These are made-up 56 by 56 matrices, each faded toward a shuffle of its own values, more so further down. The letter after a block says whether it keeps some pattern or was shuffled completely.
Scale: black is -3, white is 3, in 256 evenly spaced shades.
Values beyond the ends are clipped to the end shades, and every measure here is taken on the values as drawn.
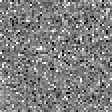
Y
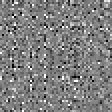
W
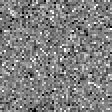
Y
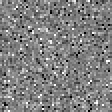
Y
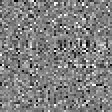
W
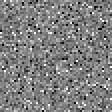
Y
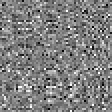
W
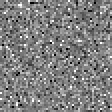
Y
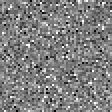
Y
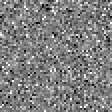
Y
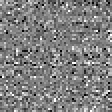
W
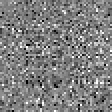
W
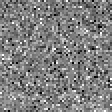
Y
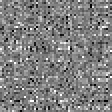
W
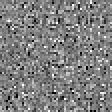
W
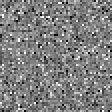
Y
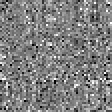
W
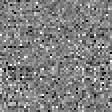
W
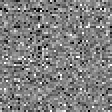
W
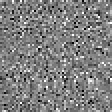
W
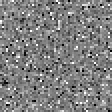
Y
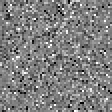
Y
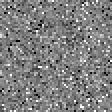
Y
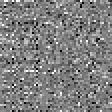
W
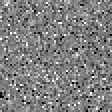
Y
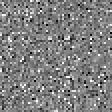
W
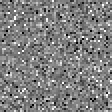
Y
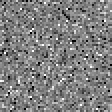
Y
